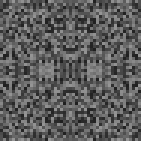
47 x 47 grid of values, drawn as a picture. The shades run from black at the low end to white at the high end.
There is no seam. No regular stripes run through it. Its left and right halves mirror each other, and so do its top and bottom. There is no overall slope. The histogram is flat. The texture is fine-grained noise.
